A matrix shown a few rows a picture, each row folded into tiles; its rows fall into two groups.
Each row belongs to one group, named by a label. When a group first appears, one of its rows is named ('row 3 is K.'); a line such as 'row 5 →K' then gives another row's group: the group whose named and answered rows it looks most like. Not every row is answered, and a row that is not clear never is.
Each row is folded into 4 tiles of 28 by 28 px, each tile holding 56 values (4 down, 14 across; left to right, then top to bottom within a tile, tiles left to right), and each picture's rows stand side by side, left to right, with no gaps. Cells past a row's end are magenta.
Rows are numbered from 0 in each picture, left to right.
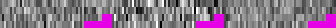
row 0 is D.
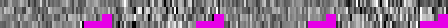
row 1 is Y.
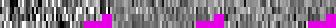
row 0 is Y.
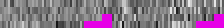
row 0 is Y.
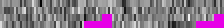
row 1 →Y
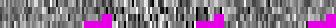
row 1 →D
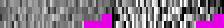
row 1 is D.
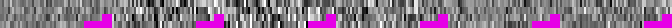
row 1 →D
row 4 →Y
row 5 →D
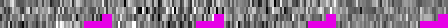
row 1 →Y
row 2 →D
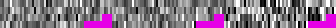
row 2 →D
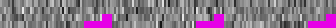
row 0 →Y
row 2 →Y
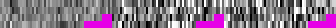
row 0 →Y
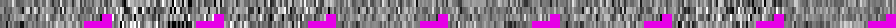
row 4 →Y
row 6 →Y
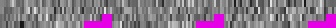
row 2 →Y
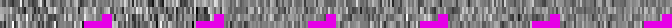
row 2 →Y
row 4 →D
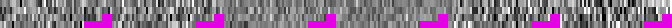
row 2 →Y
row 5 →D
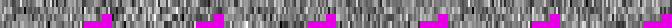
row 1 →D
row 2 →Y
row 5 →Y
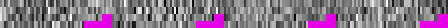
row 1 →Y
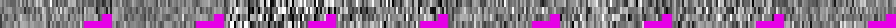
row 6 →Y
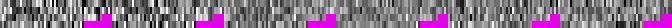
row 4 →Y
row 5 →Y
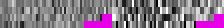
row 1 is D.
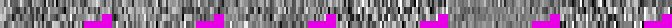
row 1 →D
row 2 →Y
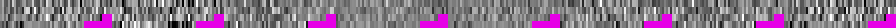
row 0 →Y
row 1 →Y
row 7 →Y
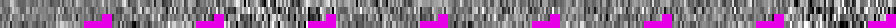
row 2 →D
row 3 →D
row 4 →Y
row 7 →Y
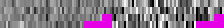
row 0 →Y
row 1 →D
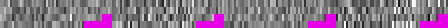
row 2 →Y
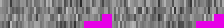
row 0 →Y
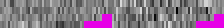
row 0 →Y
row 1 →D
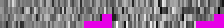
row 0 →Y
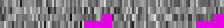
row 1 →D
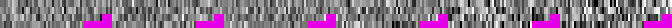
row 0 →Y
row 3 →Y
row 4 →D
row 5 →D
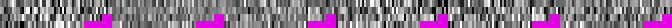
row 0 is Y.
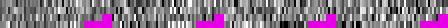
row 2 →Y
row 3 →Y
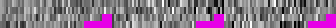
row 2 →Y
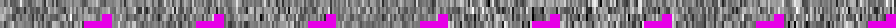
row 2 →Y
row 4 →D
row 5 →D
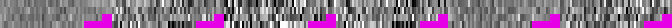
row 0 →D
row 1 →Y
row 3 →Y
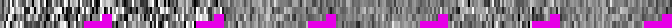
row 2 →D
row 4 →D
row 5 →D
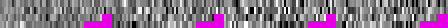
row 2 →Y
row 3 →Y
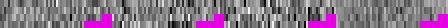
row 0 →D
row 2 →D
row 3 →D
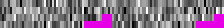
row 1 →Y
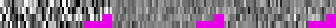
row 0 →Y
